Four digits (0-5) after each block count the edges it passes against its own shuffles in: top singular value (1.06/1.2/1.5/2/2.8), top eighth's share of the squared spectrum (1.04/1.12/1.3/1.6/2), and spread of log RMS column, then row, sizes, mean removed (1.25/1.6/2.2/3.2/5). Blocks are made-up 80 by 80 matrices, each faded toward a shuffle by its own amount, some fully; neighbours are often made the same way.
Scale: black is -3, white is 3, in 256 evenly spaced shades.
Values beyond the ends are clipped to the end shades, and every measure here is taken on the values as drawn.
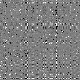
5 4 3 2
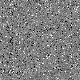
1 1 1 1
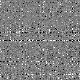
3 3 2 3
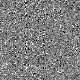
1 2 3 0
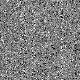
1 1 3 0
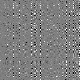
5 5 4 3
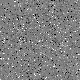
1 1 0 0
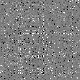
4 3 2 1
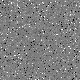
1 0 0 0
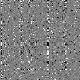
4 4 3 1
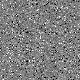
3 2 1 1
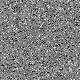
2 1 0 0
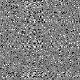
4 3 2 2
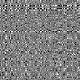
5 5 3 3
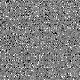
4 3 1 2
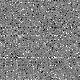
4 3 1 1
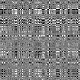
5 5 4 4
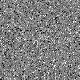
3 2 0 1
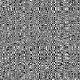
5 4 3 3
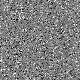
2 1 0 0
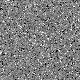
0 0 0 0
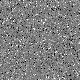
0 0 0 0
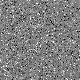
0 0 0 0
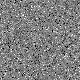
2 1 0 0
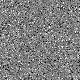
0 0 0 0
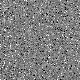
0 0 1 0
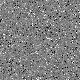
0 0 0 0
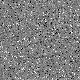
2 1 0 0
